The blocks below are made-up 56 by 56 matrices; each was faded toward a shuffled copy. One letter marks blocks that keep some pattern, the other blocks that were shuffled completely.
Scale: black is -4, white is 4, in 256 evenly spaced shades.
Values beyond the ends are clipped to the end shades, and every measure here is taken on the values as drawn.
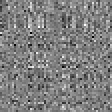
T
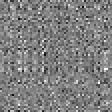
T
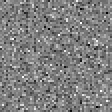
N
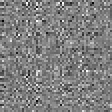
T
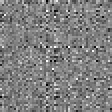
T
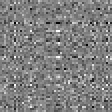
T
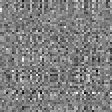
T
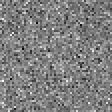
N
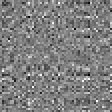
T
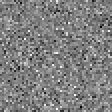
N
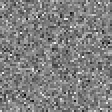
N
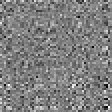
T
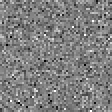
N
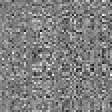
T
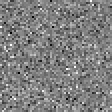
N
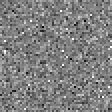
N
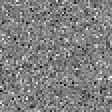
N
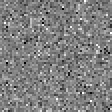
N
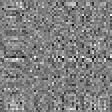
T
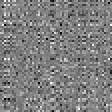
T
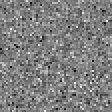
N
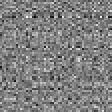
T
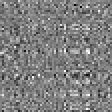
T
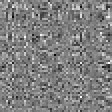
T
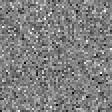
N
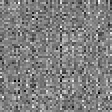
T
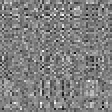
T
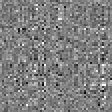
T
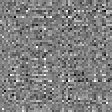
T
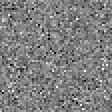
N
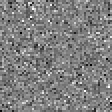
N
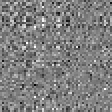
T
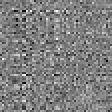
T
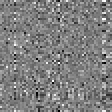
T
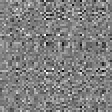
T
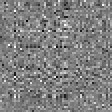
T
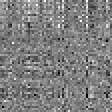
T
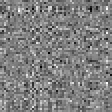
T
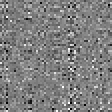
T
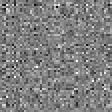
T
